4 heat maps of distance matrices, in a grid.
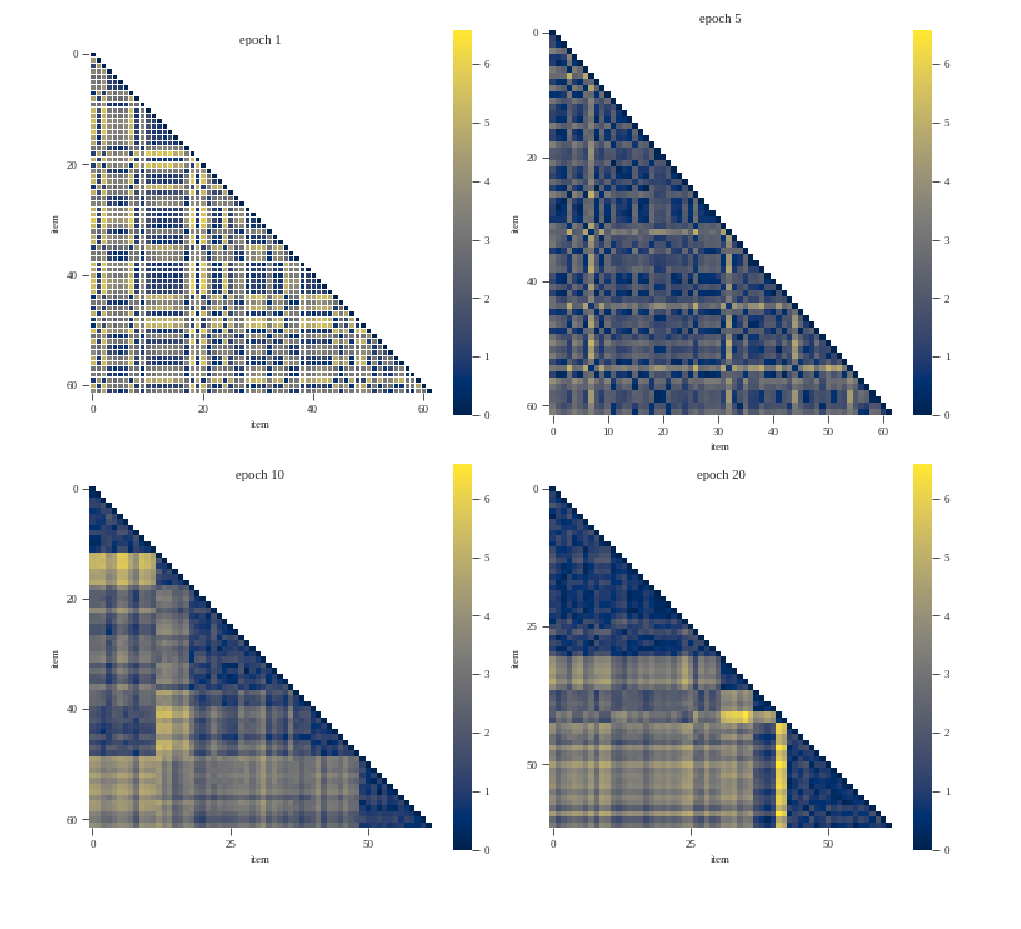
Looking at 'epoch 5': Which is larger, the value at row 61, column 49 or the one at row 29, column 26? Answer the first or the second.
the second
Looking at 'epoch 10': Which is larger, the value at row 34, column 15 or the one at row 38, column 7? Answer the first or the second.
the first
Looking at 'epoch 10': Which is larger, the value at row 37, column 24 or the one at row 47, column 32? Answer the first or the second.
the second
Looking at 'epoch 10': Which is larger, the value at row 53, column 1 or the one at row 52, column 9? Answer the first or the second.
the second
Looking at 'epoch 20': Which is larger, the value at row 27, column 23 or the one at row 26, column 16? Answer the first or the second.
the second
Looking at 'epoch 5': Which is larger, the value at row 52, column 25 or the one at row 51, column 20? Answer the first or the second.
the first
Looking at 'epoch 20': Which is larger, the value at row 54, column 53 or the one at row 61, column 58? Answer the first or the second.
the second
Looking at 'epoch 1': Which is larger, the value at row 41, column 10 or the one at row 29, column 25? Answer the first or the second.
the first
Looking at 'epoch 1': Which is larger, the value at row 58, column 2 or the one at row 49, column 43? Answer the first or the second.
the second
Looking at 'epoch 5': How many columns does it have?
62
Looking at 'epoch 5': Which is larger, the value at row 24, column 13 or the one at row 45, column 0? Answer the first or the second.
the first
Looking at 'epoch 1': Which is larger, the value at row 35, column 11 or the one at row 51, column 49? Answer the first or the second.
the first
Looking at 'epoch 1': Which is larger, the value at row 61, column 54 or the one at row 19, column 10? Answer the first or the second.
the second
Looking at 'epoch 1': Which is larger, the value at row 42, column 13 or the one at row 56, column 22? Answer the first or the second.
the first
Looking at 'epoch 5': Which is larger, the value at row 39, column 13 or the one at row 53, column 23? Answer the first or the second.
the first
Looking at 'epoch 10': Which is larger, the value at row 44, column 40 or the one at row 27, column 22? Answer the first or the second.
the second
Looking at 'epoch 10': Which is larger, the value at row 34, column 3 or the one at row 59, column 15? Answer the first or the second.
the second
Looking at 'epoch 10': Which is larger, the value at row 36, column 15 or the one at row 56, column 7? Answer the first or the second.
the second
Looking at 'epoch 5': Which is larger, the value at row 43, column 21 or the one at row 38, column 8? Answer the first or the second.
the second
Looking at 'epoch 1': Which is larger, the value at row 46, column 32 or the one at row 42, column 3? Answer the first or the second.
the second
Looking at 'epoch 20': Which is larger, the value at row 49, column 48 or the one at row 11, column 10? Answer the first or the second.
the second
